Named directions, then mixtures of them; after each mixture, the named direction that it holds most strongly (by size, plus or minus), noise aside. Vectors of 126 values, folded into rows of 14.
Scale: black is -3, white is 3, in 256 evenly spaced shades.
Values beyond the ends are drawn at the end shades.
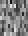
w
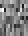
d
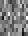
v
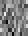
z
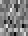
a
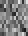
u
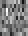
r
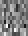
a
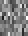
v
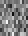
z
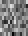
z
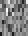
r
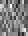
u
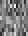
w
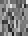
z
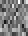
u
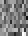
v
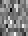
a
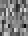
w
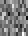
v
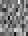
a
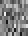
z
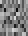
u
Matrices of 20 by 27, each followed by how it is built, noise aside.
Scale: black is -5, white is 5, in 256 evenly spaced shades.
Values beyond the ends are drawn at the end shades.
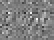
low rank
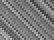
Toeplitz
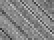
Toeplitz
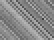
Toeplitz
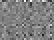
low rank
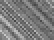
Toeplitz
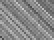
Toeplitz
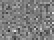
low rank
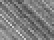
Toeplitz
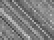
Toeplitz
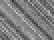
Toeplitz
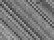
Toeplitz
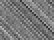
Toeplitz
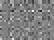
low rank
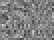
low rank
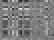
low rank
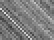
Toeplitz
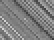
Toeplitz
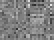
low rank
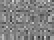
low rank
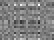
low rank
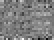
low rank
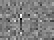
low rank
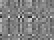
low rank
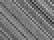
Toeplitz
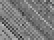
Toeplitz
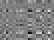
low rank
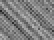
Toeplitz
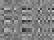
low rank
